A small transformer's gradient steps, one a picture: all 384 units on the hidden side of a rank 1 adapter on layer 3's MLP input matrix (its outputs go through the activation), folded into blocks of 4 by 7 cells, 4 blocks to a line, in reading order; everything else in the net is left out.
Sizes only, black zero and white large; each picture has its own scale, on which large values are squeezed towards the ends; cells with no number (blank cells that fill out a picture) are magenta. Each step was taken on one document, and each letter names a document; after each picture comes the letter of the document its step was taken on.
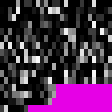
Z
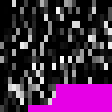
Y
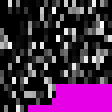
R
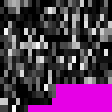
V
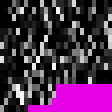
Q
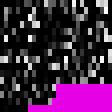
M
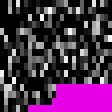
R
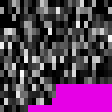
Z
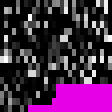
M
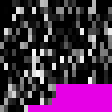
Y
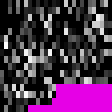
R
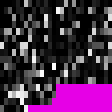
Q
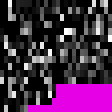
R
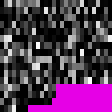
V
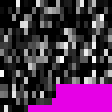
Z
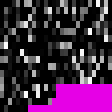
M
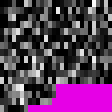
Q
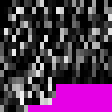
Q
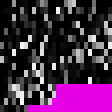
Y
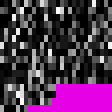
Q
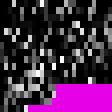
Y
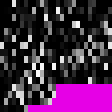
Y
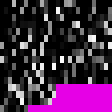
Y
